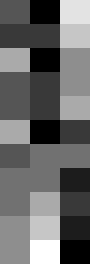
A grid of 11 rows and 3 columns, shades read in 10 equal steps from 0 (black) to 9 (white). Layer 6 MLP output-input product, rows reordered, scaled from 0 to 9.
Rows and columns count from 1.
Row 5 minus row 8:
-1 -2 5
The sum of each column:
44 36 41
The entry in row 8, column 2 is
4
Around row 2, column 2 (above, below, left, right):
0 0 2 7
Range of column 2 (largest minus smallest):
9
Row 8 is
4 4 1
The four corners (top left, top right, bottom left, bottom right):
3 8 5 0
